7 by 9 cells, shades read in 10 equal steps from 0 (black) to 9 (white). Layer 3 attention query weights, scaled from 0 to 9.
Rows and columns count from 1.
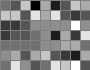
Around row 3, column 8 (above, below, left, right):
2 2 5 5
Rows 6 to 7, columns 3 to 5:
3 6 7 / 5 3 4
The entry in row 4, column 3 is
3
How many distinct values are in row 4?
7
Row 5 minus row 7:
0 -4 -1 1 1 -3 -1 -3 1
